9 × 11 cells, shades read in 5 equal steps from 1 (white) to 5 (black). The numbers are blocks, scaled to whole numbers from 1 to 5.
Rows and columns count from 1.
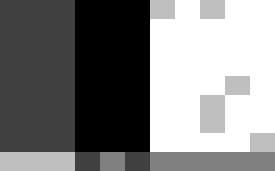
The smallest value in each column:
2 2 2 4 3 4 1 1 1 1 1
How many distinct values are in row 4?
3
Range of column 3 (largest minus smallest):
2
